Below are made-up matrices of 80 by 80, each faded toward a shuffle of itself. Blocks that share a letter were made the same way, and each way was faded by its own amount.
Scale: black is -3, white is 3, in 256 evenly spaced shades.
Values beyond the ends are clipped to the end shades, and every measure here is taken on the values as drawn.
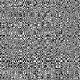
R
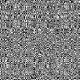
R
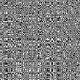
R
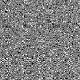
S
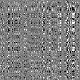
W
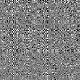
R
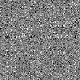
S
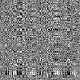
R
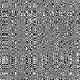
W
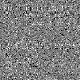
S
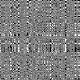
W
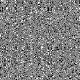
S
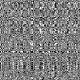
R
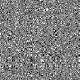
S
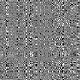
W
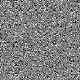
S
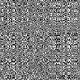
R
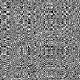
R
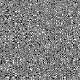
S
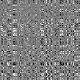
W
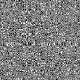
S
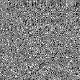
S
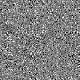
S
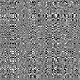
W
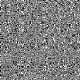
S
